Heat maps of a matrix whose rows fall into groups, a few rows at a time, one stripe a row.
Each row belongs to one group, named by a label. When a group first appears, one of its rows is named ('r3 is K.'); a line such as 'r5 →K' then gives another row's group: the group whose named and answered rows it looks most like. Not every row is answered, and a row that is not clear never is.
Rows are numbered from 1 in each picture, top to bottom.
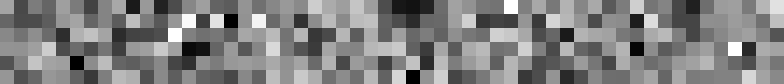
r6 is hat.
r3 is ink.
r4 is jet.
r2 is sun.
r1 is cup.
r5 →jet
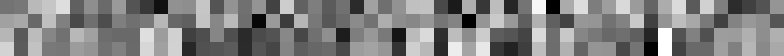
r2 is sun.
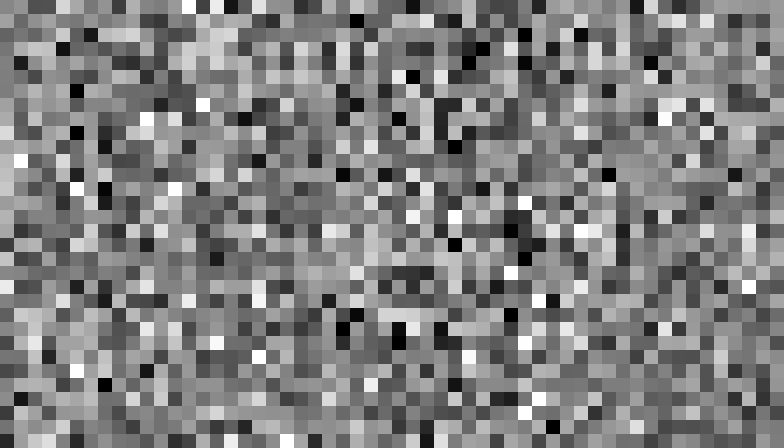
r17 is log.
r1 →sun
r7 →jet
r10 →log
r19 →hat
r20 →cup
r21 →log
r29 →log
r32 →jet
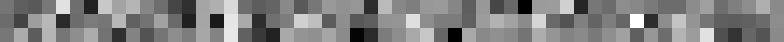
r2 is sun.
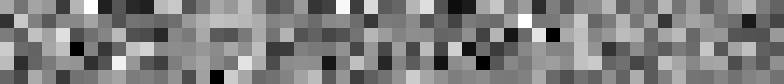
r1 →ink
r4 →log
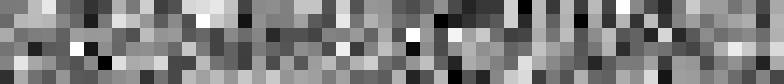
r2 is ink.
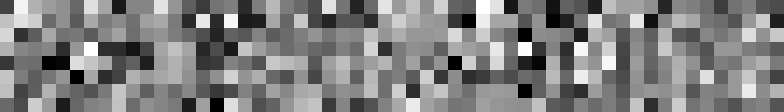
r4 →ink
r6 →log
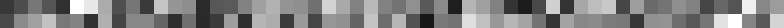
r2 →jet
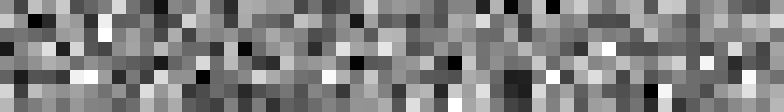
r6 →log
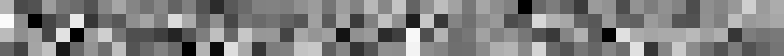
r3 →jet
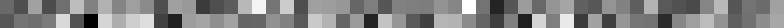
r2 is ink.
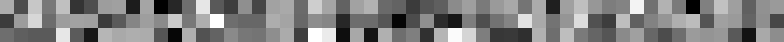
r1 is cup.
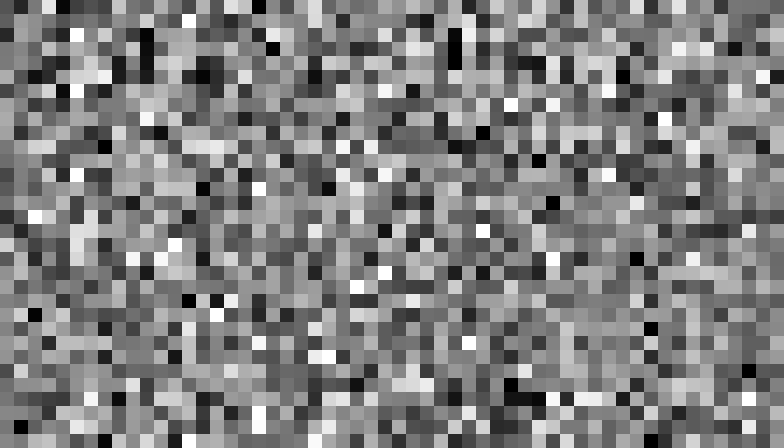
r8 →cup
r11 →ink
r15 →cup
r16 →jet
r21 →cup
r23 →sun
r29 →log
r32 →ink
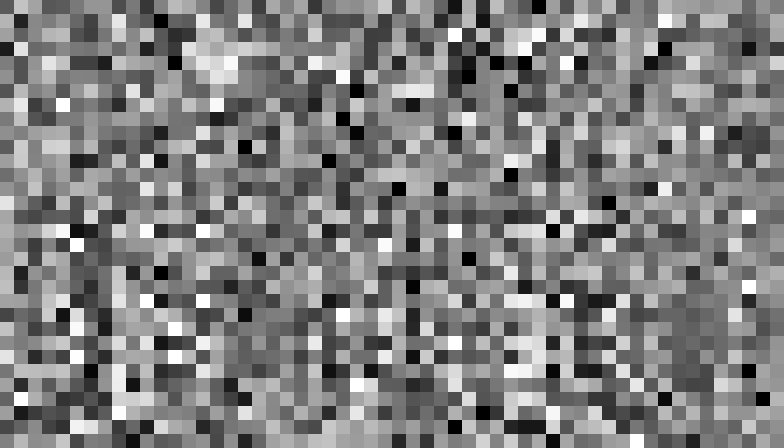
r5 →ink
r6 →ink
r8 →sun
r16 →log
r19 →sun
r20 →cup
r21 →hat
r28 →cup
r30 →cup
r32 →cup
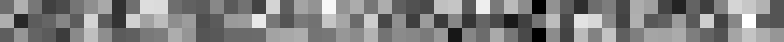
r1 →cup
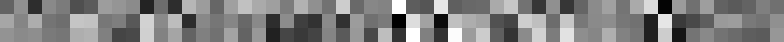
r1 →hat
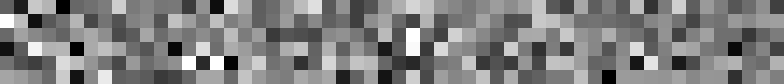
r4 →jet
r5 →sun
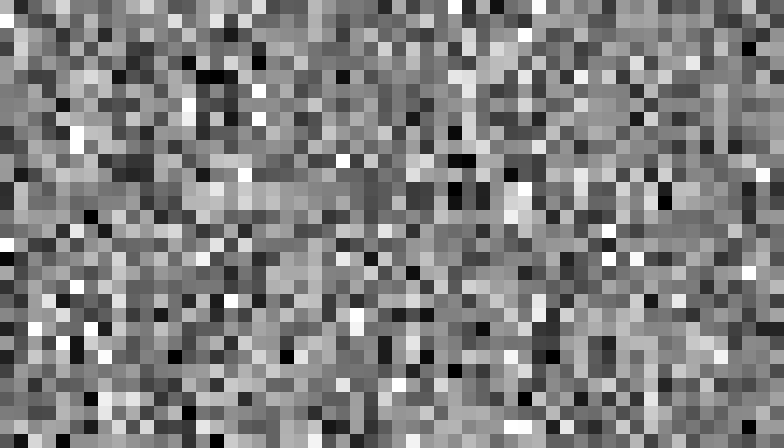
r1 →log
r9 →sun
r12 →ink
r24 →jet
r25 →jet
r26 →jet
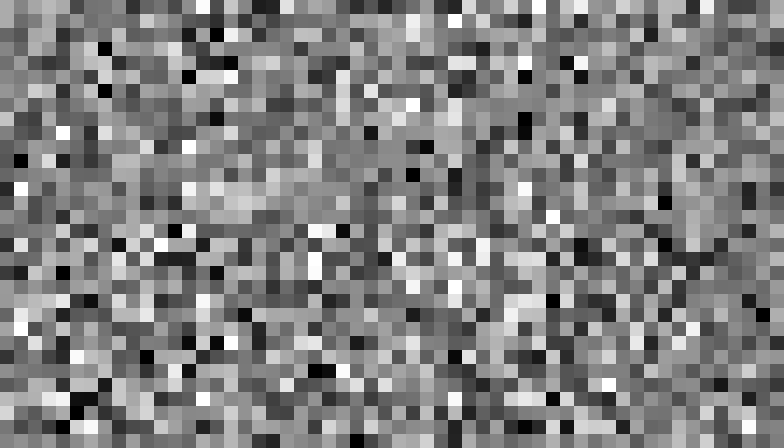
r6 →ink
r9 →hat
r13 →hat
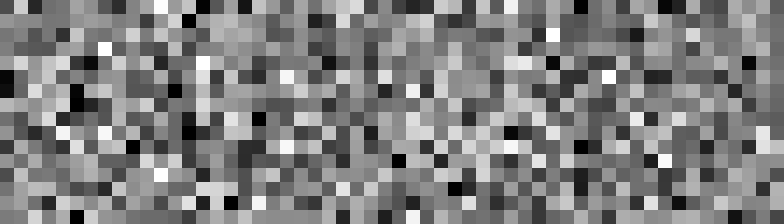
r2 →ink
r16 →jet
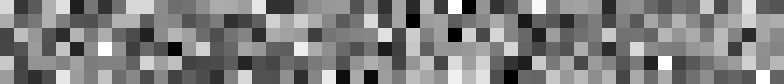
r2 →hat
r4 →jet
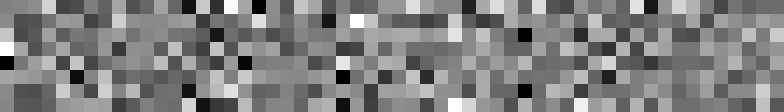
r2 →cup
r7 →ink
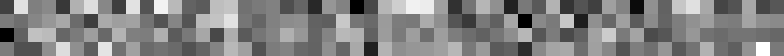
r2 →ink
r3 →jet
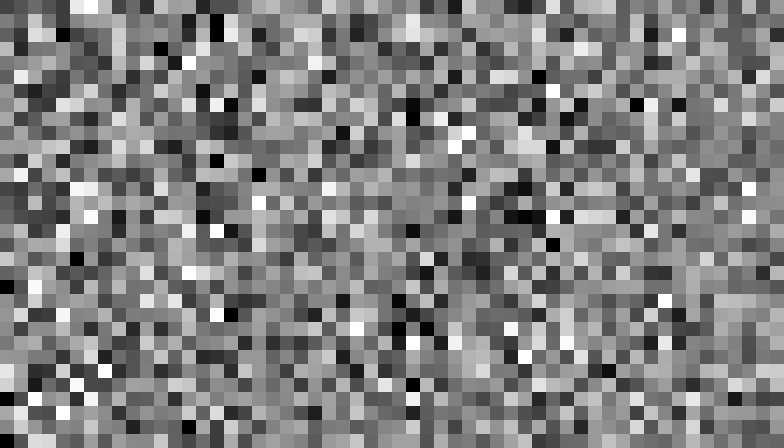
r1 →log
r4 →cup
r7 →log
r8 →sun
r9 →hat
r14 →log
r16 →log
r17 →sun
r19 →log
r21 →jet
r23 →sun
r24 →cup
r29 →jet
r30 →sun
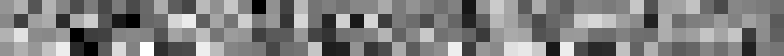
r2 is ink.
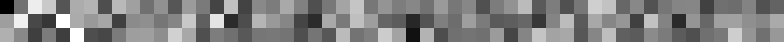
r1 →jet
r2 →sun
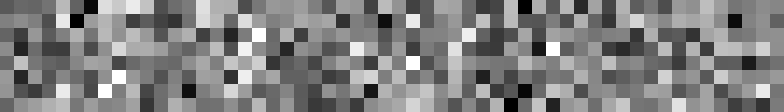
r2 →jet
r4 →cup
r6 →cup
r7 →ink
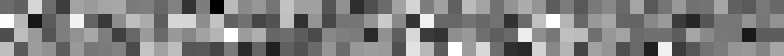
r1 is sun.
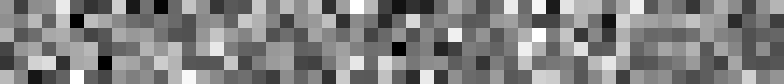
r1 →cup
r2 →jet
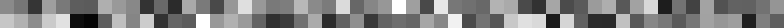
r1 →hat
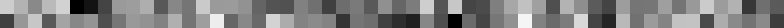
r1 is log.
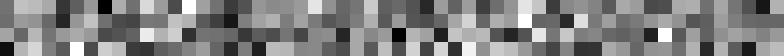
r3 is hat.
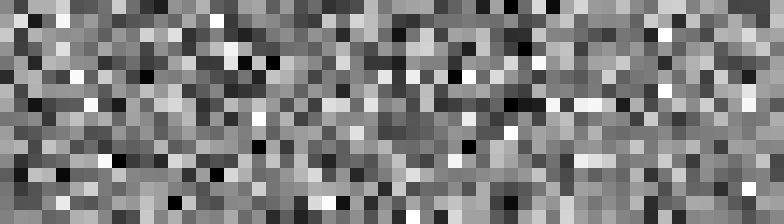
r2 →sun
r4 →ink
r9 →sun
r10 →cup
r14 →log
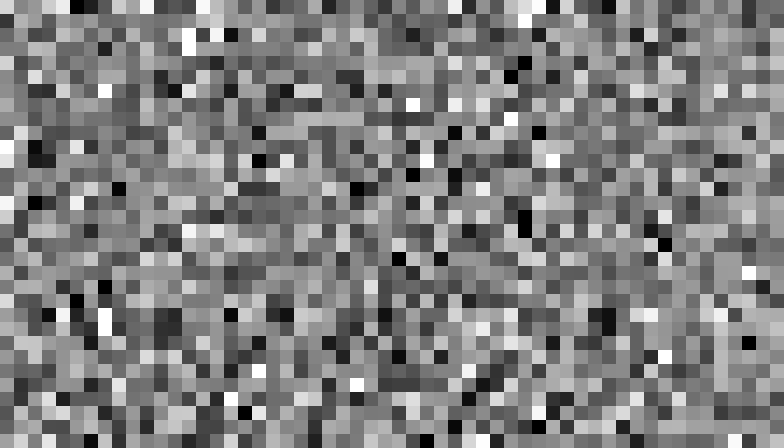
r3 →sun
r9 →cup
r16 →hat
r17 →ink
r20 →hat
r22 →log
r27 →sun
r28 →cup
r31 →log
